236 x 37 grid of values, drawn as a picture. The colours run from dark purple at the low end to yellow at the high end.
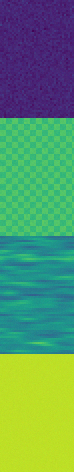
The table splits into 4 rows of 1 panel. Panel 1,1: very low, fine-grained, faint in contrast. Panel 2,1: high, checkered, faint in contrast. Panel 3,1: middling, streaked across. Panel 4,1: very high, flat.
